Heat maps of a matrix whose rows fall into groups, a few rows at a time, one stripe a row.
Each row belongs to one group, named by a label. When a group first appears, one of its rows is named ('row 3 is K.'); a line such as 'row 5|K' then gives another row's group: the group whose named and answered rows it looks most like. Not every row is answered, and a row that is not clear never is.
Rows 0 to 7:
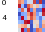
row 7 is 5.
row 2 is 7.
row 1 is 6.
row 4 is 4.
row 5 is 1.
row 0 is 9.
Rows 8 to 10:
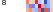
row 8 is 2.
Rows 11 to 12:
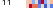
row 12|2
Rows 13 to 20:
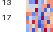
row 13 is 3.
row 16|5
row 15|2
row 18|1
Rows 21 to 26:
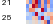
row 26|1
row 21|2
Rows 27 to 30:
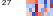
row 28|7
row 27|2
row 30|6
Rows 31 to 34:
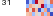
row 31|7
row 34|9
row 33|1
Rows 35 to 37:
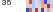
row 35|9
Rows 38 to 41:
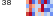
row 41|9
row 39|4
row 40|4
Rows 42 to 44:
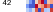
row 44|7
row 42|7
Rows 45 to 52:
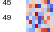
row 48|3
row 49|7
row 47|9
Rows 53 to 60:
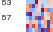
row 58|1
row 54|5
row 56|5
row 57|7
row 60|7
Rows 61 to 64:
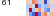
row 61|2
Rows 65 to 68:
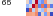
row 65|3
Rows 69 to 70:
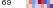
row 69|4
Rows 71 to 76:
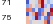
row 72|4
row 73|5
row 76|1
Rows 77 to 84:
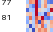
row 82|7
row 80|2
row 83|7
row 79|7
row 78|3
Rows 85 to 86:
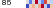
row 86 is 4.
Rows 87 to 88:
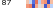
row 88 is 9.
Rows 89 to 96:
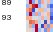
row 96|2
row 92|9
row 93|9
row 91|9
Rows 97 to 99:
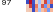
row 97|5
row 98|9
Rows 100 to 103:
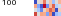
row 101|3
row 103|2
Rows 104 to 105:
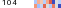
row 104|4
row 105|6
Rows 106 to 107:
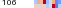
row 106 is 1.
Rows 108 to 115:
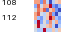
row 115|3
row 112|6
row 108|5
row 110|1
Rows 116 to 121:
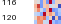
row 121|4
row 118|4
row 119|6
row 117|9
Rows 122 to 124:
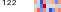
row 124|5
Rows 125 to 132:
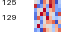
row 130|6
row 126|6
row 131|9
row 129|4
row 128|1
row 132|7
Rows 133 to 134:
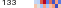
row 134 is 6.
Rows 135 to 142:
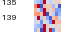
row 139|5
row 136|9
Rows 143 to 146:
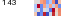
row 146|3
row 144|9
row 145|5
